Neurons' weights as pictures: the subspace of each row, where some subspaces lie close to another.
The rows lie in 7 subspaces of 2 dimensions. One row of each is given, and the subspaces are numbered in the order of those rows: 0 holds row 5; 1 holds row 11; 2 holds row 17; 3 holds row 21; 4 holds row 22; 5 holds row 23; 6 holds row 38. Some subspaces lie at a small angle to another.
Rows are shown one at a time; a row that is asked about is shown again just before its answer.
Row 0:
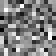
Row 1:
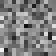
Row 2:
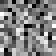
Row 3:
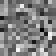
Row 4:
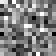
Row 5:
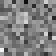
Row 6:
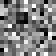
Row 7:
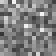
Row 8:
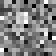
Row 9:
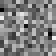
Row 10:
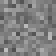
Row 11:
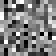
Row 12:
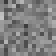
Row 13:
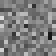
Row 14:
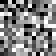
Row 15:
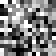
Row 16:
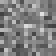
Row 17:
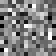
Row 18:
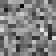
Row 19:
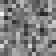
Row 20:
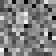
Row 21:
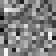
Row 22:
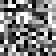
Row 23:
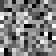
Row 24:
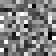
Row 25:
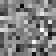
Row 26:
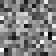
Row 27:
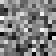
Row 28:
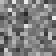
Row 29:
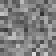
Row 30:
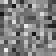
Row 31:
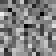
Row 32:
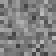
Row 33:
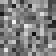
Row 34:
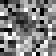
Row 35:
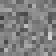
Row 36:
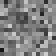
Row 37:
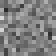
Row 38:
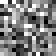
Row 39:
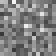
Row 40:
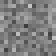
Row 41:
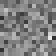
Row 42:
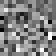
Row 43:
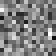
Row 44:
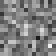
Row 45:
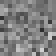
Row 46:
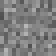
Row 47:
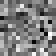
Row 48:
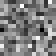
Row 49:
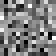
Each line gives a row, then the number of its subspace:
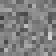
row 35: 2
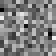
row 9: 6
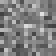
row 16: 2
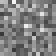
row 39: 6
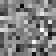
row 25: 1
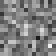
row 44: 3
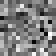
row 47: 1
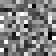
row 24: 2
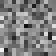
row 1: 5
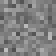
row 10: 4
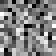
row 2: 5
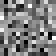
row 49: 1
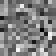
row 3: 1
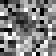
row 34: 0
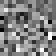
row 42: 4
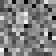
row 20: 0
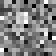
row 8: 0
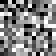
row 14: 6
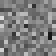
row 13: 2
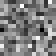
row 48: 3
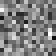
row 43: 6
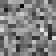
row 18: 3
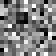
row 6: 0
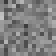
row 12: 1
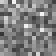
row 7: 6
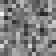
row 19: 1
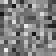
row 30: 4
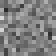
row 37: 3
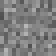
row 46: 3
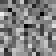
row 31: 5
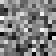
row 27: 2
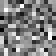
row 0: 3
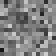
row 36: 0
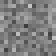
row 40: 4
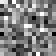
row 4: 6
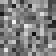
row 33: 4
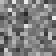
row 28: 0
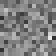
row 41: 2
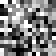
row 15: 6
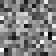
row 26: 5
